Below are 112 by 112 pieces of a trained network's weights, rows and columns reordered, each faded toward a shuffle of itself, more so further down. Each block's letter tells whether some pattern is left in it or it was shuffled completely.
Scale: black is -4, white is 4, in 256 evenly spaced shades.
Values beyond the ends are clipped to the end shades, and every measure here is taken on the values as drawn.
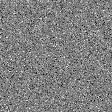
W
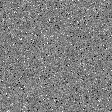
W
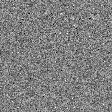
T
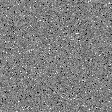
W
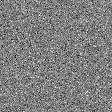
W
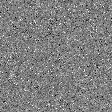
W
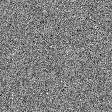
W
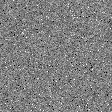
W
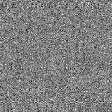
T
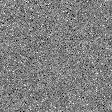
W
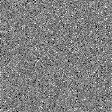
T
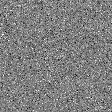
W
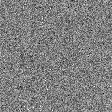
T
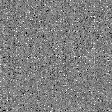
T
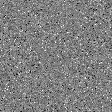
W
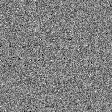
T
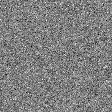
W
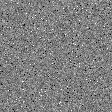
W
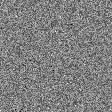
W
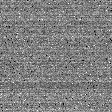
T
